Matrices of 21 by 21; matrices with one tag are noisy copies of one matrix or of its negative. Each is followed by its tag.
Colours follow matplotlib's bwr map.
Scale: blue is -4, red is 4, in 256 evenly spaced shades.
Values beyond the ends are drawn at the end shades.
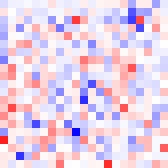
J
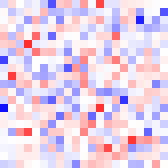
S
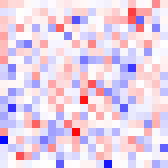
J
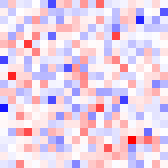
S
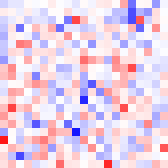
J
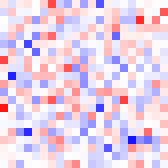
S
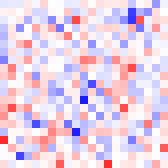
J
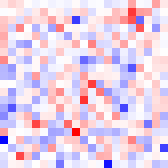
J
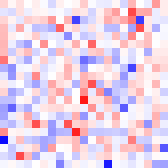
J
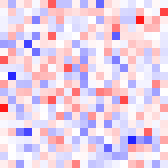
S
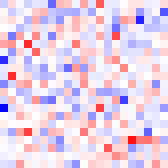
S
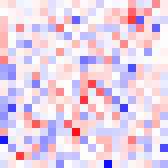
J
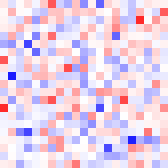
S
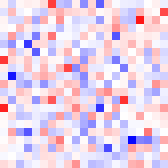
S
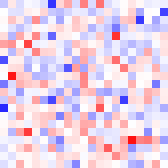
S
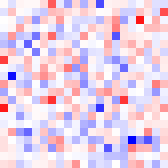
S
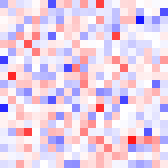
S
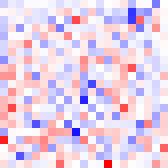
J
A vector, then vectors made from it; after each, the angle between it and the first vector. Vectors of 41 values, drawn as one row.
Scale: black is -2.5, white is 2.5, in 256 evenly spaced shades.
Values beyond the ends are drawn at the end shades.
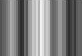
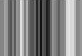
nearly opposite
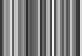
orthogonal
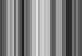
nearly parallel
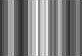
nearly parallel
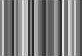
partly opposed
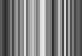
partly aligned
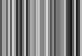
partly aligned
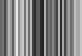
partly opposed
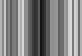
nearly opposite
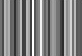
orthogonal
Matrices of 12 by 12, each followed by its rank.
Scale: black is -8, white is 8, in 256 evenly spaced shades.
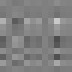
one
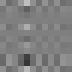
one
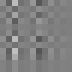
one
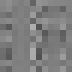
two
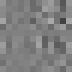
two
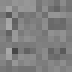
two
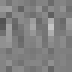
two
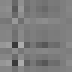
one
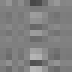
one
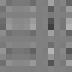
one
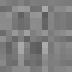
two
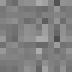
two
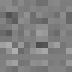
two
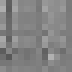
two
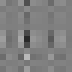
one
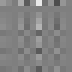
one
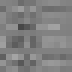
two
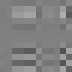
one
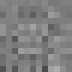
two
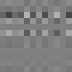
one
